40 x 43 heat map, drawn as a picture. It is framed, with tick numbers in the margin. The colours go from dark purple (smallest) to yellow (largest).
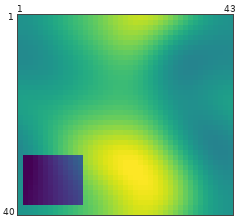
No overall slope runs across the table. The bottom left is the ninth with the lowest average. An odd patch, lower than its surroundings, sits in the bottom left. Values change most from cell to cell in the bottom left. The ninth with the highest average is the bottom middle.
